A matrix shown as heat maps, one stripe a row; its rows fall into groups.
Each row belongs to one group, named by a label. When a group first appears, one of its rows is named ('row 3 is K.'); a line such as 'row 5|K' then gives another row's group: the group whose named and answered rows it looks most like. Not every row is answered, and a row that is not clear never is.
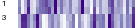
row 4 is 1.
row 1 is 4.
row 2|4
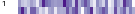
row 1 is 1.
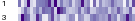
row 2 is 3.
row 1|4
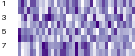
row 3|3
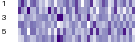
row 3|3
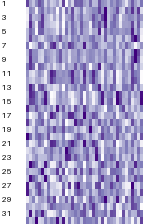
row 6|1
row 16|4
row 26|1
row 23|3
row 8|1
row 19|4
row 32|4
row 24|1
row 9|1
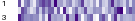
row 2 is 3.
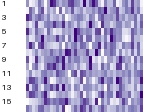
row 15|3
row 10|4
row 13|4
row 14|1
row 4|4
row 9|4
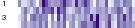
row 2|3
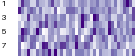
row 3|4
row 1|1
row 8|4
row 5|1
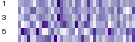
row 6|4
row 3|3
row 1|3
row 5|1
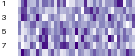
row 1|3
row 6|4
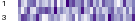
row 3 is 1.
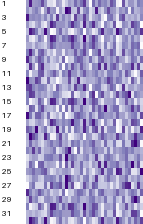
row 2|3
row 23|3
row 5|1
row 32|1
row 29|1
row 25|1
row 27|3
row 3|4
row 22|3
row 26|3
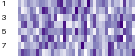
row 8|1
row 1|3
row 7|4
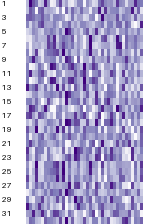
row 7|4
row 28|3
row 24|4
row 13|4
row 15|3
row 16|1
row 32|3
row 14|3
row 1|1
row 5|3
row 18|3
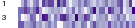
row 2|1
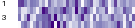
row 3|4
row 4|3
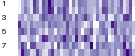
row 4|4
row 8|1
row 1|3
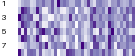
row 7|4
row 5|4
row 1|3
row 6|1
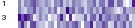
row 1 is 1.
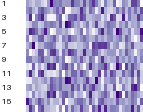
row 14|4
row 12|3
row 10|4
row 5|1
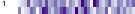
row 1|4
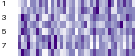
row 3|1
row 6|4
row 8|1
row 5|1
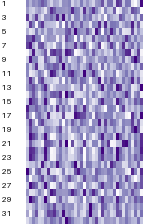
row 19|1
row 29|1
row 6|3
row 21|3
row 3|4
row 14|3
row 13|1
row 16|4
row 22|1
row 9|1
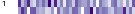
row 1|4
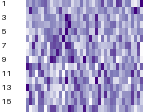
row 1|1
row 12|3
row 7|3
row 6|4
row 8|3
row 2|1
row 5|3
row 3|3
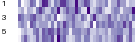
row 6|3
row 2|3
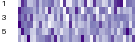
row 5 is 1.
